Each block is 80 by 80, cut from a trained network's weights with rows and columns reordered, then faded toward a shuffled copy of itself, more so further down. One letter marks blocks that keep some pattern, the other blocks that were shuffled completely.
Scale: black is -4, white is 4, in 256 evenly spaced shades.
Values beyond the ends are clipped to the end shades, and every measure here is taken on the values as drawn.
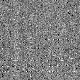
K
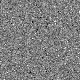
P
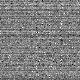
K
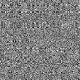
K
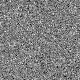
P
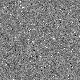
P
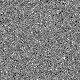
P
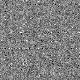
K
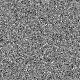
P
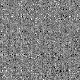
K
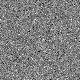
P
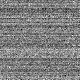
K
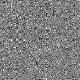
K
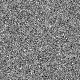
P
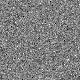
P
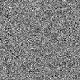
K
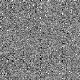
K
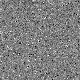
P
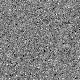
P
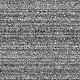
K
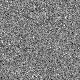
P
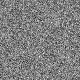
P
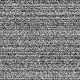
K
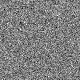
P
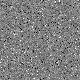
P
